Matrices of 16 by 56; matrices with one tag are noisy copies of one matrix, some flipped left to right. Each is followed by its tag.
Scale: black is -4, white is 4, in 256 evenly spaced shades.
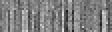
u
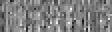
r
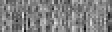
r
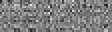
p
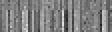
u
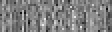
r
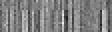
u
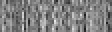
r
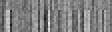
u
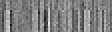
u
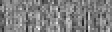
r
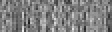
r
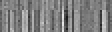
u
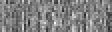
r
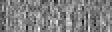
r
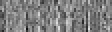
r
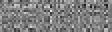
p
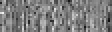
r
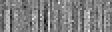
u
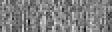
r
